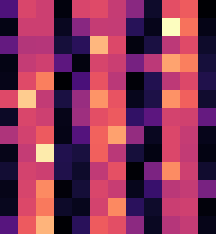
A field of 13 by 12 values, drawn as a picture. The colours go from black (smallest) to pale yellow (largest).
On average the colour sits 40% of the way up the scale. Stripes running up and down repeat 3 times from left to right. No overall slope runs across the table.
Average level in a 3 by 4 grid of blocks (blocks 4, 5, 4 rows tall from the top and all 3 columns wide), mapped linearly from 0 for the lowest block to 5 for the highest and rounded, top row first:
3214 | 5213 | 4013
